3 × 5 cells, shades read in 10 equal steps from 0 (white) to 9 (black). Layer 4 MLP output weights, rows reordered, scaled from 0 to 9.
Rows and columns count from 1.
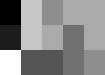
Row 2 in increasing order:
2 3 3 5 8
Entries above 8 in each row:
1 0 0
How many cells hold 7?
0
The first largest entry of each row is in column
1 1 2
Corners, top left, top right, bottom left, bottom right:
9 3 0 4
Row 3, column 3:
6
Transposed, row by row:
9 8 0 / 2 2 6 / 4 3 6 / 3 5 5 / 3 3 4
